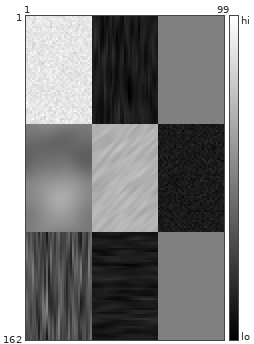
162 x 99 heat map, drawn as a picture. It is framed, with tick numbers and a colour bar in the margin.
It is made of 3 by 3 panels. Panel 1,1: very high, fine-grained, faint in contrast. Panel 1,2: very low, streaked downward, faint in contrast. Panel 1,3: middling, flat. Panel 2,1: middling, smooth. Panel 2,2: high, slanting up to the right, faint in contrast. Panel 2,3: very low, fine-grained, faint in contrast. Panel 3,1: low, streaked downward. Panel 3,2: very low, streaked across, faint in contrast. Panel 3,3: middling, flat.
